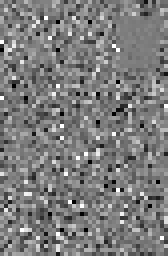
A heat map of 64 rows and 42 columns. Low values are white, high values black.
In the top right lies a patch that is calmer than the rest. There is no seam. The top right is the calmest part. Fine speckle covers the field. On average the colour sits 50% of the way up the scale.
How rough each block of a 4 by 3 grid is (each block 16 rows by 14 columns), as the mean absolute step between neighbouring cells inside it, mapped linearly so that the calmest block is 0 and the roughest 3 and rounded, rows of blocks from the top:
220
222
222
332
